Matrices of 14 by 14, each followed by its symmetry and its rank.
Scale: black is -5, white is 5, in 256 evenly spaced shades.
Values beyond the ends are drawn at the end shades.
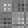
symmetric, rank two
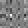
neither, rank two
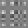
symmetric, rank one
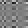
neither, rank one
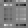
neither, rank one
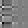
neither, rank one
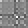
symmetric, rank two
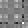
symmetric, rank two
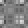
symmetric, rank two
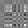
symmetric, rank one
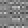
neither, rank two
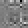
neither, rank two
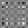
symmetric, rank one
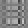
neither, rank one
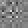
symmetric, rank two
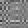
neither, rank two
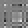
symmetric, rank one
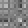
symmetric, rank two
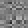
neither, rank two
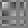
symmetric, rank one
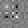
symmetric, rank two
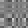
neither, rank one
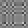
symmetric, rank one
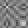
symmetric, rank two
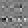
neither, rank two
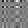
neither, rank one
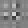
symmetric, rank one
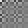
symmetric, rank one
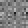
neither, rank two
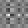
neither, rank one
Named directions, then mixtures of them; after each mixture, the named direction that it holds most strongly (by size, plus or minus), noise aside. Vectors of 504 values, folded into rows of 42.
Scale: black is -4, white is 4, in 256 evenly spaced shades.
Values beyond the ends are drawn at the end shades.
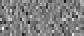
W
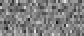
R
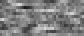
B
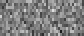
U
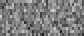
U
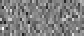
W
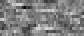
B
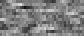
B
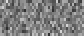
U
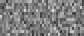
U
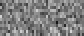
U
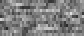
B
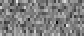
R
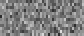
U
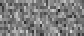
U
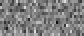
R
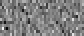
W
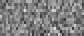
U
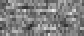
B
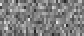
R
